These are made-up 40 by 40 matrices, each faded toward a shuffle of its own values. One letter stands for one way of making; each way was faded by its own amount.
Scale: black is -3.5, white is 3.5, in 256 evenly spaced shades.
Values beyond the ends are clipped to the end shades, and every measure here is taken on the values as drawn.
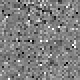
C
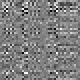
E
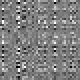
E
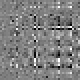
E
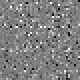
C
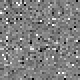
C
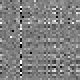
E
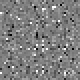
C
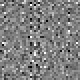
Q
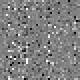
C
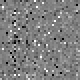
C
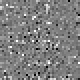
C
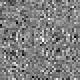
Q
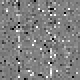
C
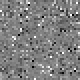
C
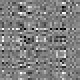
E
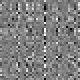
E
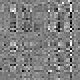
E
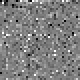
C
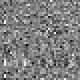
Q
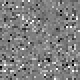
C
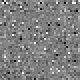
C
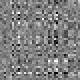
E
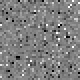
C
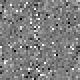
C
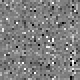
C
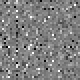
C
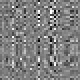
E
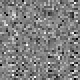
Q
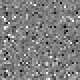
C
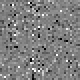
C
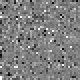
C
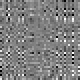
E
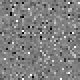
C
